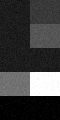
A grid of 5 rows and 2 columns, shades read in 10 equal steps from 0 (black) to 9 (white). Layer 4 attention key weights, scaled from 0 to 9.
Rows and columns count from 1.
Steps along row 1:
up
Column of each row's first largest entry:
2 2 1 2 1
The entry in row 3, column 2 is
1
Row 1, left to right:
1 2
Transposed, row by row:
1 1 1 4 0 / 2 3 1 9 0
